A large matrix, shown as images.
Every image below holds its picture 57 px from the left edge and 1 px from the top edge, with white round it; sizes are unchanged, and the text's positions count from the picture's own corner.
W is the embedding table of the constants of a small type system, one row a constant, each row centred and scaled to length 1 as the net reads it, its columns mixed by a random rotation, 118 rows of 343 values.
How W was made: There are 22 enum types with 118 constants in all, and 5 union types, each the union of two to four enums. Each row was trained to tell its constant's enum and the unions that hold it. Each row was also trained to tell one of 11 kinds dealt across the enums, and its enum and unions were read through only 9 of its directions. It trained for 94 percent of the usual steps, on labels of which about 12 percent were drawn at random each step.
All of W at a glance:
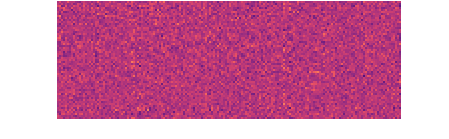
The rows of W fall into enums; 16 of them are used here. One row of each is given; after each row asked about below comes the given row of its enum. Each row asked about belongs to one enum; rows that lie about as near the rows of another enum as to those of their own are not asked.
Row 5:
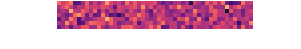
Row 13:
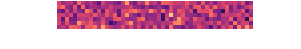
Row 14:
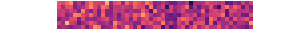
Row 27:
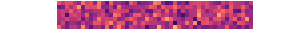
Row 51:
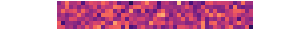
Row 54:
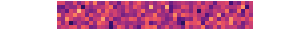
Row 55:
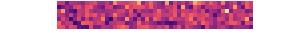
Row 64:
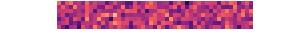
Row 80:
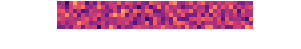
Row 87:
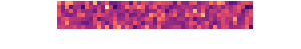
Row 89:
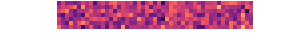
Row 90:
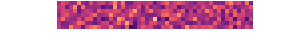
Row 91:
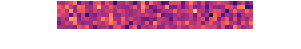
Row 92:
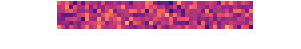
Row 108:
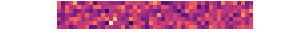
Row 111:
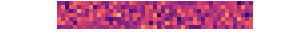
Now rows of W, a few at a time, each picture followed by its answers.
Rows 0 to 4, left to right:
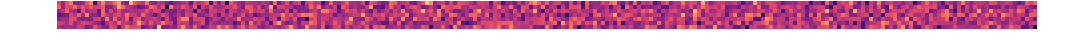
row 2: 14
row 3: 51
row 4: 87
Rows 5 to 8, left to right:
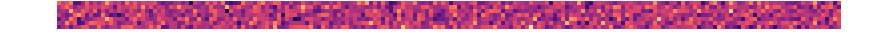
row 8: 91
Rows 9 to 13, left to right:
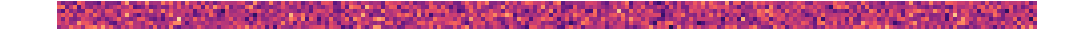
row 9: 13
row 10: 64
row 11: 55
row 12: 90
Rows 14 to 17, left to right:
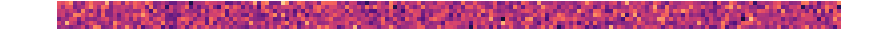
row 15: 108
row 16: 64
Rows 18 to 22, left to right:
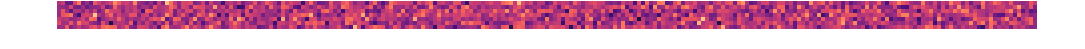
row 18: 90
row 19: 64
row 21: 108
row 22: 111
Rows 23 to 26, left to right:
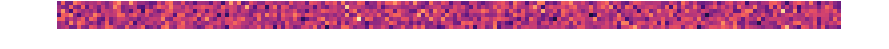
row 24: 55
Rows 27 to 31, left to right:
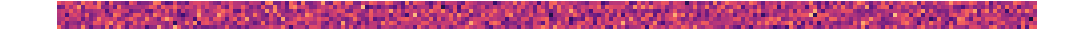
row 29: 80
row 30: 14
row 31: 90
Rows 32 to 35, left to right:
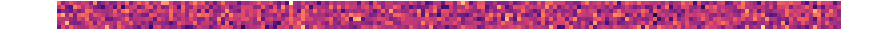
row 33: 87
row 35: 92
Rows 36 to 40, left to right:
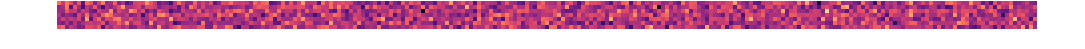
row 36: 92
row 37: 5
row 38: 64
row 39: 87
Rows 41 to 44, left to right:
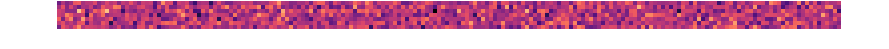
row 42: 80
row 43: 89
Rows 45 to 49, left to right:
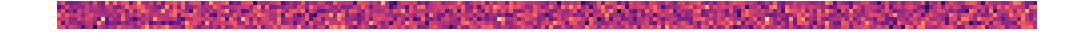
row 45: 54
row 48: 51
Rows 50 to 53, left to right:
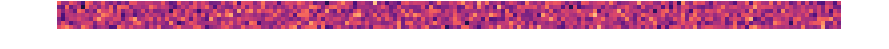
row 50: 92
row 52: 55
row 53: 54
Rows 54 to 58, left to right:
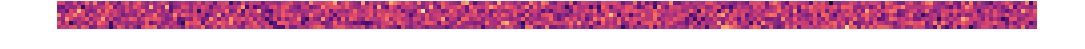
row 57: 111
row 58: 51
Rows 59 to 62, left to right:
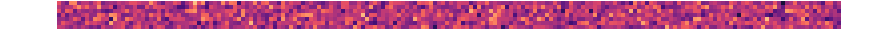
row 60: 64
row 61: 87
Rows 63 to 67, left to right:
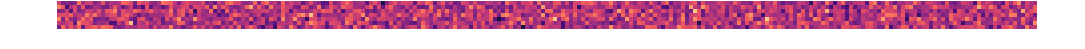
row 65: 55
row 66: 51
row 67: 92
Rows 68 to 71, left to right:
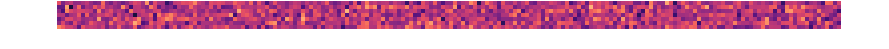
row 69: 89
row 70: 111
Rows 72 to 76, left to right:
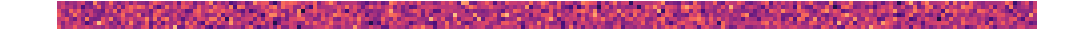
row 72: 54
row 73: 27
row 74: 55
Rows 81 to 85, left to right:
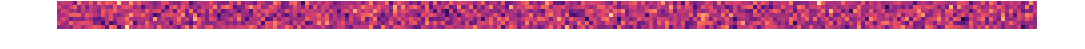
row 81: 90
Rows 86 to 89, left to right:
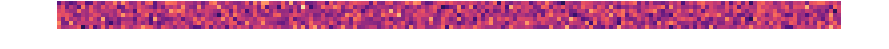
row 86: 111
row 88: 92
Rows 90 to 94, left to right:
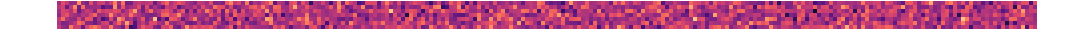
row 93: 5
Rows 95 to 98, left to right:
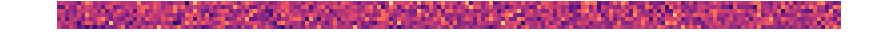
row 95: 27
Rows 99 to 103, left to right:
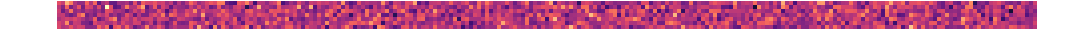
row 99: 87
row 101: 27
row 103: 51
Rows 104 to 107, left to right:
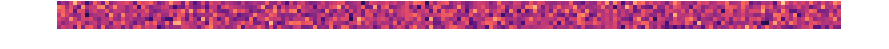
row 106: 5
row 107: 27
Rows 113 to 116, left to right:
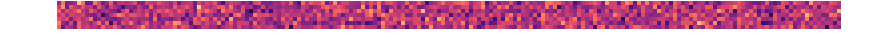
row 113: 111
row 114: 54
